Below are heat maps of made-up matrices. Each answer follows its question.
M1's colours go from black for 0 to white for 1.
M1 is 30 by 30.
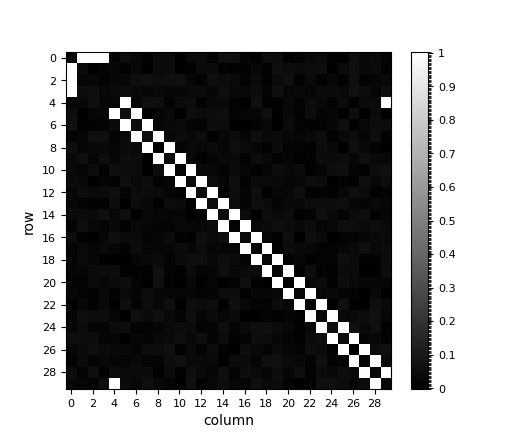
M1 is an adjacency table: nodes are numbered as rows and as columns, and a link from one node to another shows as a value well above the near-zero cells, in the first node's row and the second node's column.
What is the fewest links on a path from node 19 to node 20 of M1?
1
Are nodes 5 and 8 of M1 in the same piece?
yes
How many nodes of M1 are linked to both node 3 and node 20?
0
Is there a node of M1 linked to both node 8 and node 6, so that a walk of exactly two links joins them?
yes
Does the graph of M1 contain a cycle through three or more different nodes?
yes
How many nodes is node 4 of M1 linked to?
2
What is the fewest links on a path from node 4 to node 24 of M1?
6
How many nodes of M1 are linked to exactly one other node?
3
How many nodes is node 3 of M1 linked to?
1
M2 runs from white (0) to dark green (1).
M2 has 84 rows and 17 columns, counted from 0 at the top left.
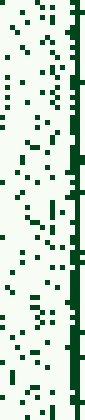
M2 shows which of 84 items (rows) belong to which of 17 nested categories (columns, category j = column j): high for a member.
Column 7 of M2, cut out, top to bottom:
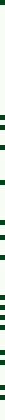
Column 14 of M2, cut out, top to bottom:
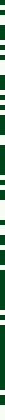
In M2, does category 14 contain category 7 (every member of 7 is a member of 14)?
yes
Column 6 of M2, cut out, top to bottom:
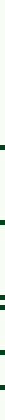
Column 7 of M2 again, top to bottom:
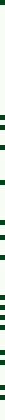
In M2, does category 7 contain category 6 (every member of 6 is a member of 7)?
yes
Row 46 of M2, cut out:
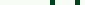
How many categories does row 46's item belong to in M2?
2
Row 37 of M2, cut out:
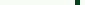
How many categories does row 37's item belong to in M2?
1
